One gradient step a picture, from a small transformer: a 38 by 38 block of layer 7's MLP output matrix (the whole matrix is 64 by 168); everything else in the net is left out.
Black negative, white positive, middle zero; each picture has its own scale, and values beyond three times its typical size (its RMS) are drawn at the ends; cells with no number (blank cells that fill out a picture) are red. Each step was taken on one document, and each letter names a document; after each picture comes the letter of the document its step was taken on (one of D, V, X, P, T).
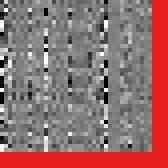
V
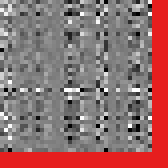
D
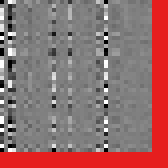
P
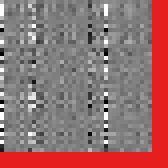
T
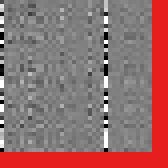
T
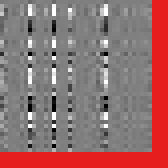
P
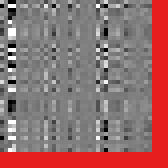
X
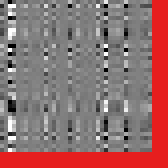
X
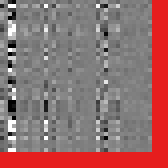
X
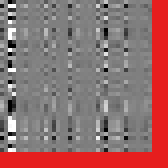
X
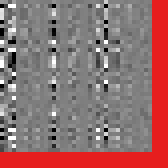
P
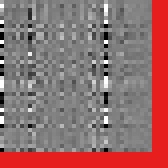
T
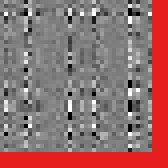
D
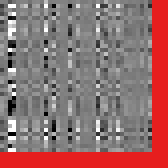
X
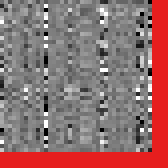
D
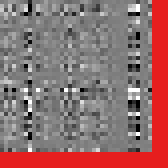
D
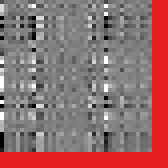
T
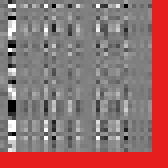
X
